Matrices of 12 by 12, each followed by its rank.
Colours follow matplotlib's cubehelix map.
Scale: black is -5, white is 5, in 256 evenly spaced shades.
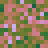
full rank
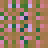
two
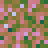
full rank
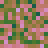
full rank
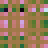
one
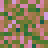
full rank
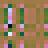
one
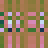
one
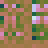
two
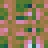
two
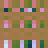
one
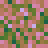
full rank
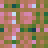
two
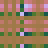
one
